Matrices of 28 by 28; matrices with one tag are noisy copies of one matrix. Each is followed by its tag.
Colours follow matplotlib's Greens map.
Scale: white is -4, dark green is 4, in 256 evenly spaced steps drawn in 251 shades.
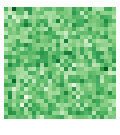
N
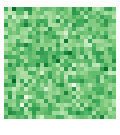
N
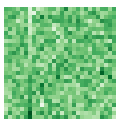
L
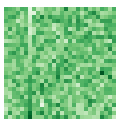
L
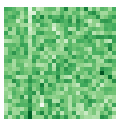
L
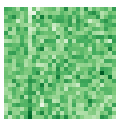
L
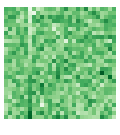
L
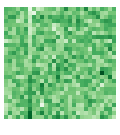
L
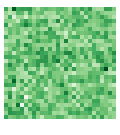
N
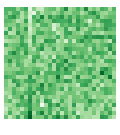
L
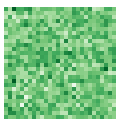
N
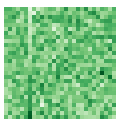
L
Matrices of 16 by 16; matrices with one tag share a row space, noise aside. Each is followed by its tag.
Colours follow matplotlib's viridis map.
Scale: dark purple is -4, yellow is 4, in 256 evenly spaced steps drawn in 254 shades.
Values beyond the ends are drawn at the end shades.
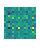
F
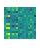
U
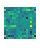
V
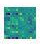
U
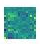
V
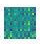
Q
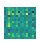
F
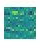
U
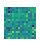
F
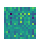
Q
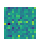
F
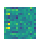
U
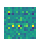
F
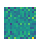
Q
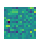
U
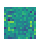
V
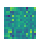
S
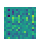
F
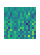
Q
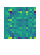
S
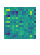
U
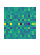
Q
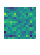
V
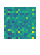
F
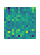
F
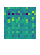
F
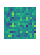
S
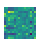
V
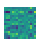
U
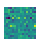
S
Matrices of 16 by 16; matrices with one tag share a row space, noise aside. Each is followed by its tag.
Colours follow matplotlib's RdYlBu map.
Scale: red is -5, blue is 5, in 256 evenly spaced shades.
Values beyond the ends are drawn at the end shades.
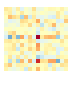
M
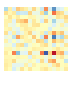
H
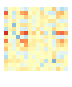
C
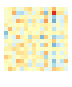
H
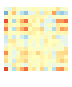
C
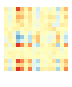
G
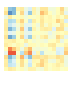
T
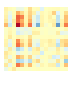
G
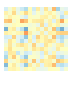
C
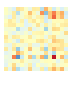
H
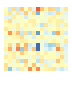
M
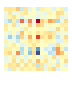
M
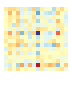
M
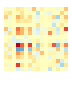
G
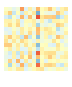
M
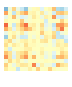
C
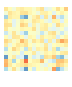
C
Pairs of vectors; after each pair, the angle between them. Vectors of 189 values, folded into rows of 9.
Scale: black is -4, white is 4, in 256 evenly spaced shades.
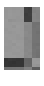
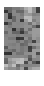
partly opposed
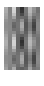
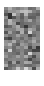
orthogonal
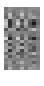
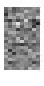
partly aligned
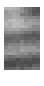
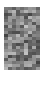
orthogonal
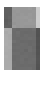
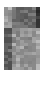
nearly opposite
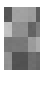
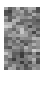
partly aligned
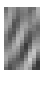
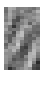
nearly parallel
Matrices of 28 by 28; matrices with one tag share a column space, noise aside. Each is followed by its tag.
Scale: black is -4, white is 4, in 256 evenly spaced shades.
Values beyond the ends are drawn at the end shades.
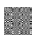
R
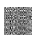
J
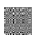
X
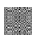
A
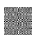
R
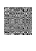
X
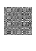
R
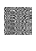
J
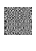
J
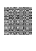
J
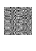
J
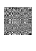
X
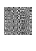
J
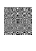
X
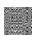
A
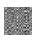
A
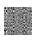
A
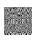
X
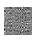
A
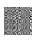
J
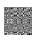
X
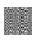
A
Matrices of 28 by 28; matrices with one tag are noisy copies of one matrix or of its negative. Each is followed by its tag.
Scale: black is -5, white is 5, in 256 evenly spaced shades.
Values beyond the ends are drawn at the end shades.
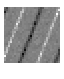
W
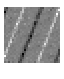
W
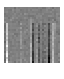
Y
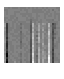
Y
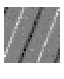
W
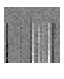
Y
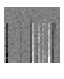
Y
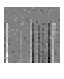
Y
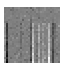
Y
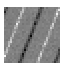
W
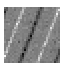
W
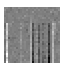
Y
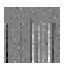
Y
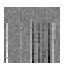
Y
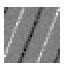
W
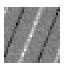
W
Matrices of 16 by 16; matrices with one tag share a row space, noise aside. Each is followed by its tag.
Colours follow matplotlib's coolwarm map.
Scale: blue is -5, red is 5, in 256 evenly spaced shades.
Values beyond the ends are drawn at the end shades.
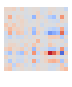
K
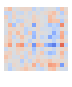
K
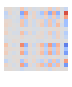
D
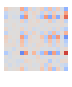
D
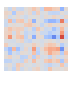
K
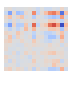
K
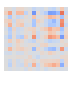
K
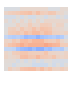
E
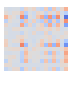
D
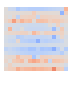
E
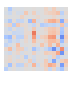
K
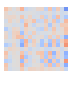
D
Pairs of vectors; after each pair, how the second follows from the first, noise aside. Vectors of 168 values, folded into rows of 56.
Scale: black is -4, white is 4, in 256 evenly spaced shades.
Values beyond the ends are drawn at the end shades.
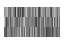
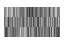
shuffled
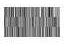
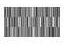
shuffled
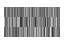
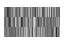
shuffled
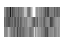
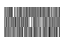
shuffled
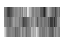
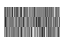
shuffled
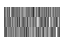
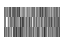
shuffled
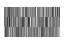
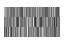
reversed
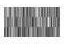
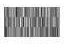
shuffled
